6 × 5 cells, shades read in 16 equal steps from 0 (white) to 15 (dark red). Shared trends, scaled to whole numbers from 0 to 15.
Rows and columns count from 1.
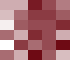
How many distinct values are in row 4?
4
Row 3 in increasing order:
1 10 11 11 13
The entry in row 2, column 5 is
10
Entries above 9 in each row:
2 3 4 2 3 2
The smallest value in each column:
0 5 9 10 4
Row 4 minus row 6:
0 0 -2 1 1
